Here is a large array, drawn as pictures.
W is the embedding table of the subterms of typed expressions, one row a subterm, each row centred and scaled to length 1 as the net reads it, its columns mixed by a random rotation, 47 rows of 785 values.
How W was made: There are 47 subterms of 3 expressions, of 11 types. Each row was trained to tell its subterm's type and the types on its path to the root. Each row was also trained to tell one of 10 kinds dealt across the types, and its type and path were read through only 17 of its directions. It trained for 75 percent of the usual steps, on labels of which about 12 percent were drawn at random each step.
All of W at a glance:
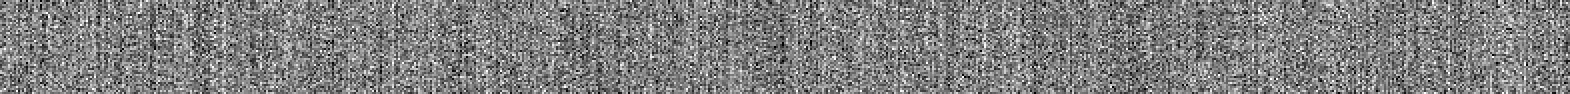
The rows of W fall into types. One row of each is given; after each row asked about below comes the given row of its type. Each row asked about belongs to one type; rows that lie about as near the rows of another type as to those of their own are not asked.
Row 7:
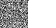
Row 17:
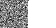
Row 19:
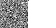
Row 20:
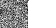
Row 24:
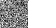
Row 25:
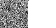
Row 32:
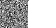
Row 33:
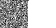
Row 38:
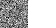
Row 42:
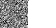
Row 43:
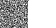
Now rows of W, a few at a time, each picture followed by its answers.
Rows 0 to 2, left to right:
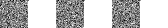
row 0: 32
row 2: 32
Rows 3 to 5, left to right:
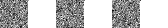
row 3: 32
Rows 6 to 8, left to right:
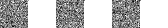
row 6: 43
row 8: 20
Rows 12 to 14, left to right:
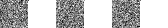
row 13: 24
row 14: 42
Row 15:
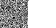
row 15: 25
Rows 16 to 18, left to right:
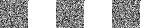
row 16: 43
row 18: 7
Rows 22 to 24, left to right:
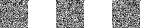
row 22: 7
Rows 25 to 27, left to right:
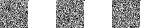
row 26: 19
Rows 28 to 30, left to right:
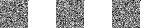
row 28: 42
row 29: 24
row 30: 7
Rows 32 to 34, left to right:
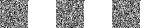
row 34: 32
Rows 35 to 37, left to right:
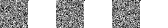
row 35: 25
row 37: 20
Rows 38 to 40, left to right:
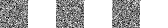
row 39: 7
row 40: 25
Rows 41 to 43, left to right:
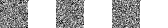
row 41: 17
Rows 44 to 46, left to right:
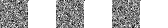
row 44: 17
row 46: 25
